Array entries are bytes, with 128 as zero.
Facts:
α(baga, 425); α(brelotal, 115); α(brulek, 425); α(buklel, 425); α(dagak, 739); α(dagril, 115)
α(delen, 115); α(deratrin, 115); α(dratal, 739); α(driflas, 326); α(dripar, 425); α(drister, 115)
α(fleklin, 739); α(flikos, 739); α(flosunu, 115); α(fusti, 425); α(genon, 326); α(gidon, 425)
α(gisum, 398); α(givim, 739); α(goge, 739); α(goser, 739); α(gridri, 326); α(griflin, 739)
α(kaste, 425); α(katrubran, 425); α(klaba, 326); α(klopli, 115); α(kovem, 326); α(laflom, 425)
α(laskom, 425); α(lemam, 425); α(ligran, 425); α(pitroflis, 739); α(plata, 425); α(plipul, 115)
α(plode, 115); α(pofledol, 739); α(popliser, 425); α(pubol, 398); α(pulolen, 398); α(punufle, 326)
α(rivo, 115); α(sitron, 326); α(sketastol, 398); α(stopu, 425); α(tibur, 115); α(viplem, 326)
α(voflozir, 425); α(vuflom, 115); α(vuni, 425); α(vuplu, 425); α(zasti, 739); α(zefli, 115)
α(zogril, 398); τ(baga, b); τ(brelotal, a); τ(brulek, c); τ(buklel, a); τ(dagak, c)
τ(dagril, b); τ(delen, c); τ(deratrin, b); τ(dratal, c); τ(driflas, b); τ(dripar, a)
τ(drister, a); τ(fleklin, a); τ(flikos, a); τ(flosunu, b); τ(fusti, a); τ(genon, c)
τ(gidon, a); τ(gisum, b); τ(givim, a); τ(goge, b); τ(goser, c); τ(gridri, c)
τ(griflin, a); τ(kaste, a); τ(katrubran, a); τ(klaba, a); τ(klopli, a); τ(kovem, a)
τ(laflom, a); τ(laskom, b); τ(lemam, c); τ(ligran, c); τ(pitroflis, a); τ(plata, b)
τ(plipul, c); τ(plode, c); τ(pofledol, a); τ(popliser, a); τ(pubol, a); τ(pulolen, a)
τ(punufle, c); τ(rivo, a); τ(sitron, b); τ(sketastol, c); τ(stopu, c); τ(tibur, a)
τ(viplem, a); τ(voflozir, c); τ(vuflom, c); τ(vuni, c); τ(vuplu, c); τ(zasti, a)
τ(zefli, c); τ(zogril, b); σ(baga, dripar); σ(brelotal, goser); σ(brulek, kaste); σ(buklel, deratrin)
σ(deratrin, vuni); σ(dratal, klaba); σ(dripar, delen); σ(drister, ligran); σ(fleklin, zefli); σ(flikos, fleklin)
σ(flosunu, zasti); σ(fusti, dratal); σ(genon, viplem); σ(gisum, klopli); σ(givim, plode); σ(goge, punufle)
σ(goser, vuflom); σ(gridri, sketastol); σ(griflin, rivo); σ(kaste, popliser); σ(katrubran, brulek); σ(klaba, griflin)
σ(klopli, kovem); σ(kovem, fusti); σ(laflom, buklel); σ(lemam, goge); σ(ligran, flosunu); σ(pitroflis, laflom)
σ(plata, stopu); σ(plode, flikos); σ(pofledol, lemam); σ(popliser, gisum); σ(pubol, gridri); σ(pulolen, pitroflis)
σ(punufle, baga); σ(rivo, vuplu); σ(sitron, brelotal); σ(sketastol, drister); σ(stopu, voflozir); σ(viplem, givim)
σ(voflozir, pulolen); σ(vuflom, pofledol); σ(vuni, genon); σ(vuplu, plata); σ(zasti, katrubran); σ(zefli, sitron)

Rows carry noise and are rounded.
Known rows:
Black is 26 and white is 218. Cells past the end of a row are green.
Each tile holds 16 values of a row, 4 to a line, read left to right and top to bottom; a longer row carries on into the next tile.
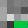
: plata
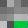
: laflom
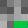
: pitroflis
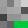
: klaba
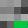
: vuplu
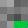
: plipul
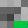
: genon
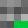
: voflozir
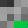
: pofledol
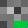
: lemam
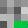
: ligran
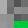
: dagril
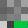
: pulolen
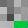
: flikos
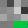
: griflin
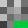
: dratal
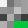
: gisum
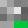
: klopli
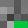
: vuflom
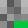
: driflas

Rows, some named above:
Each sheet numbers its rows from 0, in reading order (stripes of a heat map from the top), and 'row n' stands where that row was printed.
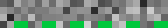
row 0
goser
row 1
dagak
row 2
deratrin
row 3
deratrin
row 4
zasti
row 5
dripar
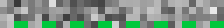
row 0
flosunu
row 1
pubol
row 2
vuflom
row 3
baga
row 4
viplem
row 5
fusti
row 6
brulek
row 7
klopli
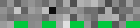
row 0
tibur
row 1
rivo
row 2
drister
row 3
vuni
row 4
dagak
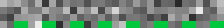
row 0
genon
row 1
drister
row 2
lemam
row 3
lemam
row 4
brelotal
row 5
delen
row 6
goge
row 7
sitron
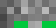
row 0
punufle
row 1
tibur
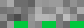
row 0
plipul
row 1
gidon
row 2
laskom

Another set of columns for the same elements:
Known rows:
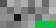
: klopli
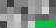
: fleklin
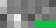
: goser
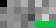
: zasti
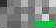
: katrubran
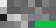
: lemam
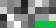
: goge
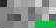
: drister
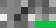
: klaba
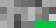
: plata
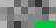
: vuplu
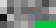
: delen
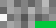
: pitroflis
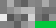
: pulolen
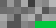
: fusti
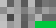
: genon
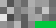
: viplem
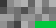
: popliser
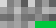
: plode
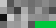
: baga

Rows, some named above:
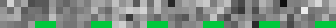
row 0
dratal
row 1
gidon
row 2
deratrin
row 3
drister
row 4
dripar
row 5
pubol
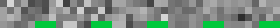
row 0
dratal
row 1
sitron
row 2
plata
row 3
gidon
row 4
tibur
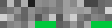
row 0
griflin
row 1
dagak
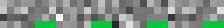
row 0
plipul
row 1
pitroflis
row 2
pofledol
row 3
plipul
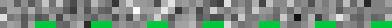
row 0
pitroflis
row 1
dripar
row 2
flosunu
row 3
vuflom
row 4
vuni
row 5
rivo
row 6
griflin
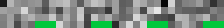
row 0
gisum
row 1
laskom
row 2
brelotal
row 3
punufle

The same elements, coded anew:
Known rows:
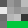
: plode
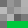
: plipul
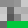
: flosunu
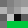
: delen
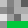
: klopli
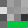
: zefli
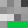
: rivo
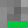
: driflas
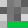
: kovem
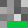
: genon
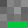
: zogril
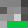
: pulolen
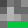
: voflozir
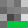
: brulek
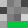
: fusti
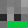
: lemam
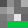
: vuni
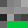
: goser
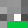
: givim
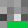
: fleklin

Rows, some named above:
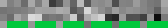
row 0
gidon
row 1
rivo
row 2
genon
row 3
deratrin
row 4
goser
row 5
punufle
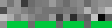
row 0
griflin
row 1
laskom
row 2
baga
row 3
delen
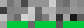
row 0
fusti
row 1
flosunu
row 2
goge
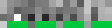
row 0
viplem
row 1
lemam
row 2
dripar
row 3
drister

